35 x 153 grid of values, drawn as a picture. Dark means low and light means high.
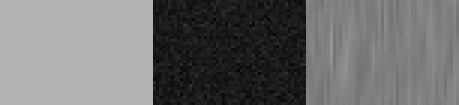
The table splits into one row of 3 panels. Panel 1,1: high, flat. Panel 1,2: very low, fine-grained, faint in contrast. Panel 1,3: middling, streaked downward, faint in contrast.
